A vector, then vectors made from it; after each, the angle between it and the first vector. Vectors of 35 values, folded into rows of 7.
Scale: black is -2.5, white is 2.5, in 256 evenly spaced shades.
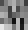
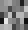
orthogonal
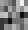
orthogonal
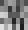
nearly parallel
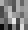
nearly opposite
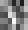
partly opposed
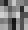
partly aligned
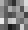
partly opposed
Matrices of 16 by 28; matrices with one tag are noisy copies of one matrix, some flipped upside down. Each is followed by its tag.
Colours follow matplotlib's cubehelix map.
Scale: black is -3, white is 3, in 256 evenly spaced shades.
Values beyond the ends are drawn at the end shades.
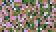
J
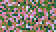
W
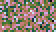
W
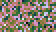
J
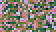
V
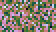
J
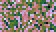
V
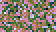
V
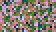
J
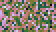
J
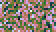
V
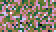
J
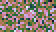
W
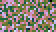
W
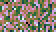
J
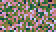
W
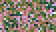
V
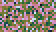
W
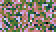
V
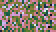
J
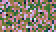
W
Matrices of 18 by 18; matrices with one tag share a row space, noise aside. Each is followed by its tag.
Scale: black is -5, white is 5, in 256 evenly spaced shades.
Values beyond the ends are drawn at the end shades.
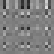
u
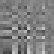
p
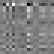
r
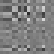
p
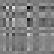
r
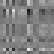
r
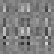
u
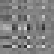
p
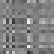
r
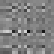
p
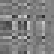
p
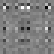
u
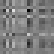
r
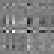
r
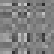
p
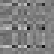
p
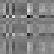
r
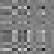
p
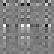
u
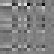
p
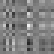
r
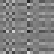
r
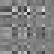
p
